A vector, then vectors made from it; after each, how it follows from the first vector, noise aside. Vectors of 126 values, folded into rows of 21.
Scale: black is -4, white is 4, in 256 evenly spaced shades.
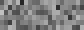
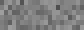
shrunk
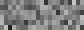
wrapped around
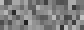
reversed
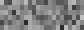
reversed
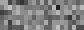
sign-scrambled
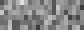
sign-scrambled
